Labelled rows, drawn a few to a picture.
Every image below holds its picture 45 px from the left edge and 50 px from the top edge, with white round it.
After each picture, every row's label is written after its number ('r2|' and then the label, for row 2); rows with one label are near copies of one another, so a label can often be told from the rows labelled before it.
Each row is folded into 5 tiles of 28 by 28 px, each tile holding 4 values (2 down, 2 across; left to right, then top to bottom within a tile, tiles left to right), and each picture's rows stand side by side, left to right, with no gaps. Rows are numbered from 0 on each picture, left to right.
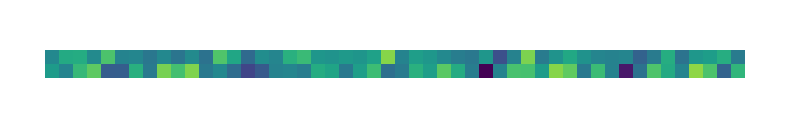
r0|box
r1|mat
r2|box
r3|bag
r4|bag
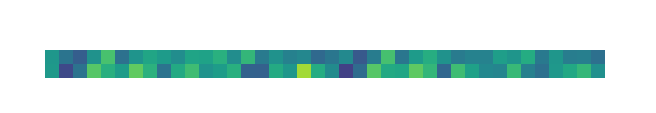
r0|bag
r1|box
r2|bag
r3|box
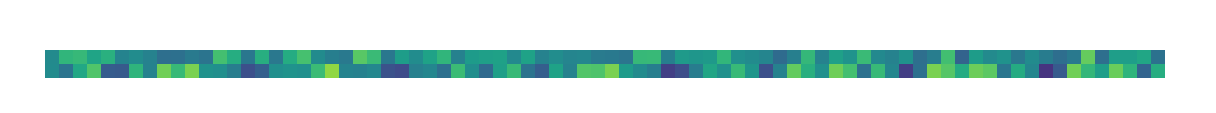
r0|box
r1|mat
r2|mat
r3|box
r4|mat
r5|bag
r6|bag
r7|bag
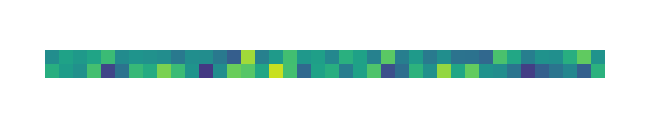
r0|box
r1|bag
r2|box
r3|mat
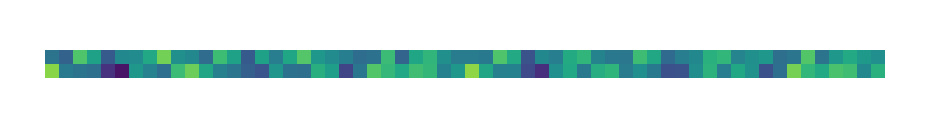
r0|mat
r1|mat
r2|bag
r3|mat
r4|mat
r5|bag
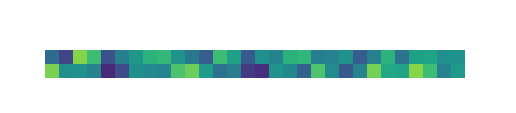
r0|mat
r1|mat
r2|bag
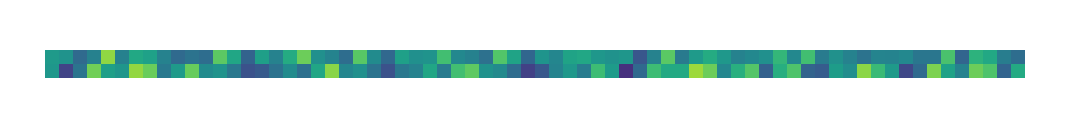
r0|bag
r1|mat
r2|mat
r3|mat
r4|bag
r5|box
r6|bag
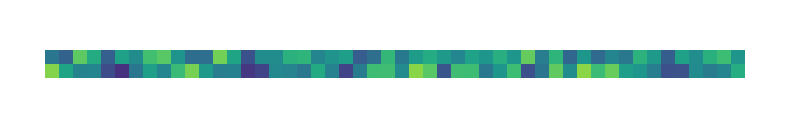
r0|mat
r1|mat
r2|bag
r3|box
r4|mat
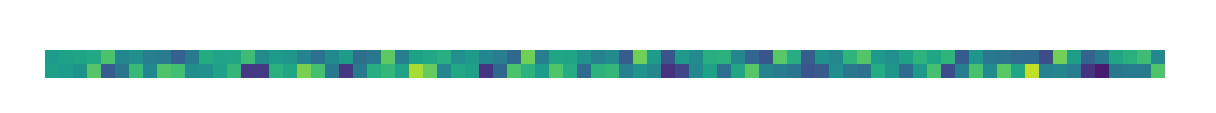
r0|box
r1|box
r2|bag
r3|bag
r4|mat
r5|mat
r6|box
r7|mat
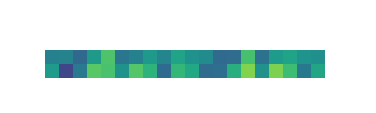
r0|bag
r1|bag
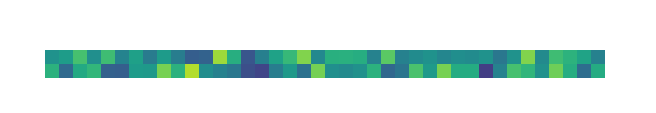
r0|box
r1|mat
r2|box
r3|bag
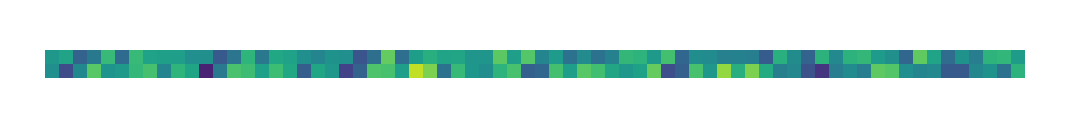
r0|bag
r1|bag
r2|bag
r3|box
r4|box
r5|mat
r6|mat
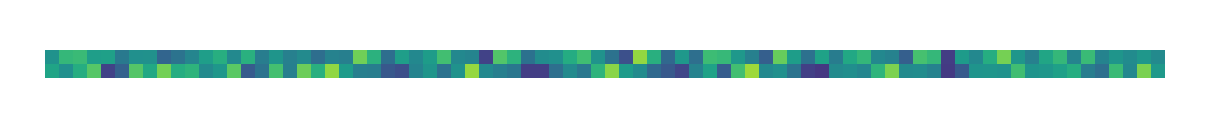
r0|box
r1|box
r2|mat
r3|mat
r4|mat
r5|mat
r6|mat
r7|box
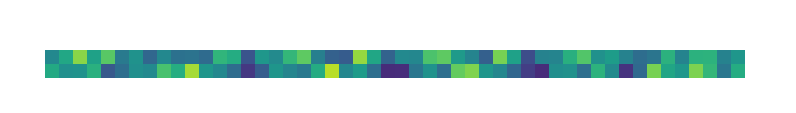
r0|box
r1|mat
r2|mat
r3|mat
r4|bag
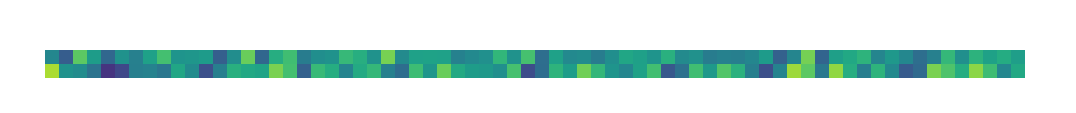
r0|mat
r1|bag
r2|box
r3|box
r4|box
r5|bag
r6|bag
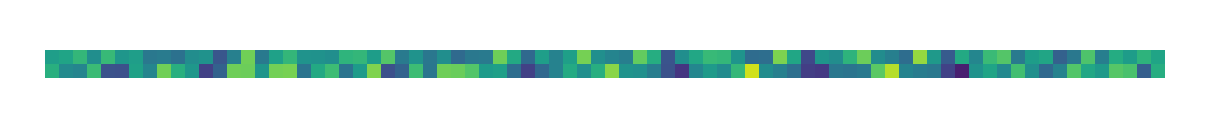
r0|box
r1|bag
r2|box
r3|mat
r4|mat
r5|mat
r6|mat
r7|bag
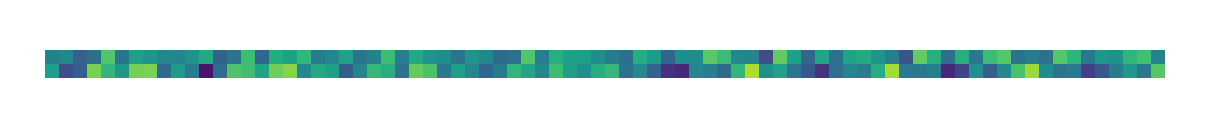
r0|bag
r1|bag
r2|bag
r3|bag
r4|mat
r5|mat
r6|mat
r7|mat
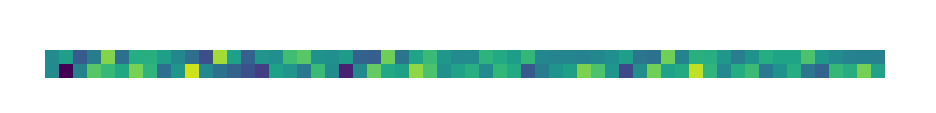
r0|bag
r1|mat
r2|bag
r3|box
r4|bag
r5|box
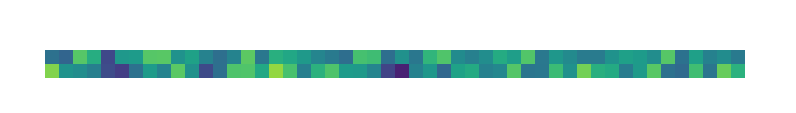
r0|mat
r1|bag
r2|mat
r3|box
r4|box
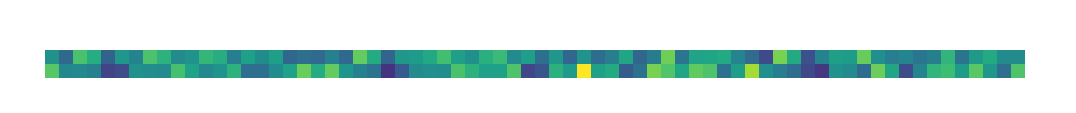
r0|mat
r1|box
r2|mat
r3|box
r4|bag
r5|mat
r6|bag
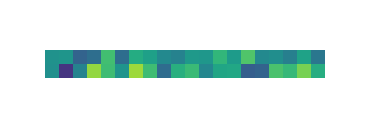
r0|bag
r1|box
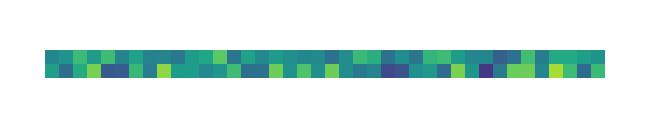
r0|box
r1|box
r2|mat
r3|bag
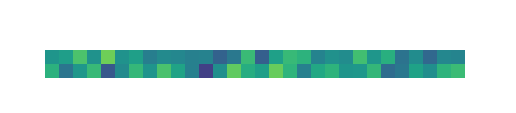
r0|box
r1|bag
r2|box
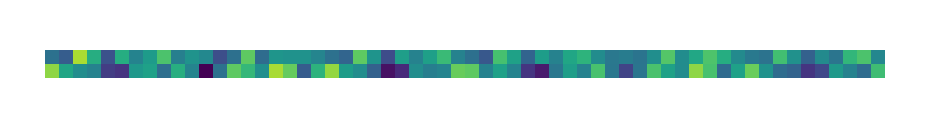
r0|mat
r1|bag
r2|mat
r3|mat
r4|bag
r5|mat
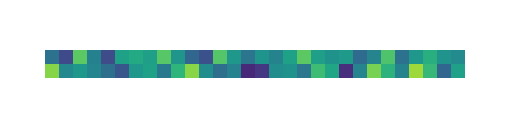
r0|mat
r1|mat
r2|bag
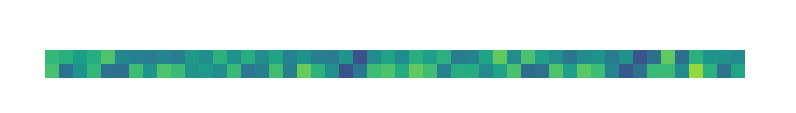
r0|box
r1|box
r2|bag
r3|box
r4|bag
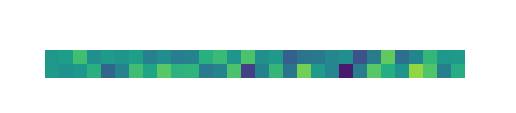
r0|box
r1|box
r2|bag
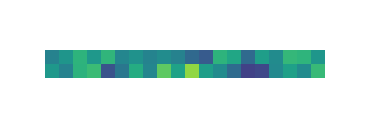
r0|box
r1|mat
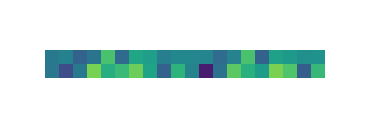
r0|bag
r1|bag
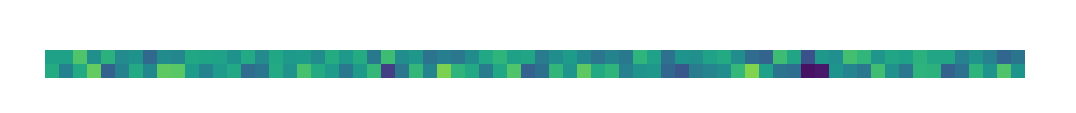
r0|box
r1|box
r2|box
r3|box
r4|mat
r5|mat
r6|box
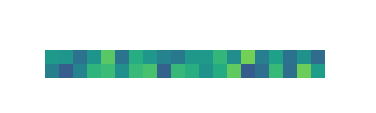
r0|bag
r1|box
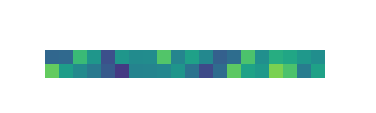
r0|mat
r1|bag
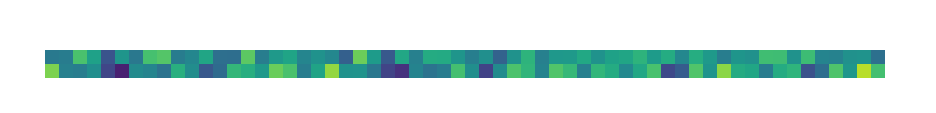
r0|mat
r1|bag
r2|mat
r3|bag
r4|box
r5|box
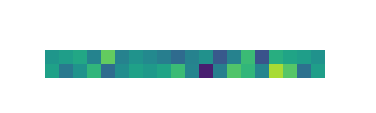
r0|box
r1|bag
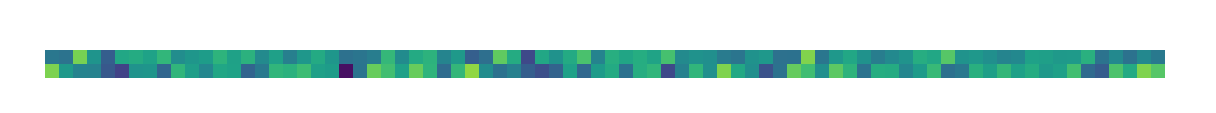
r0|mat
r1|box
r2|bag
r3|mat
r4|box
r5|bag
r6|box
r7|box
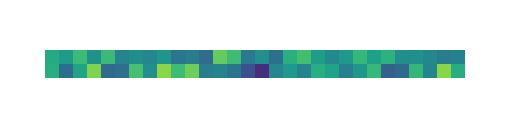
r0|box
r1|mat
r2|box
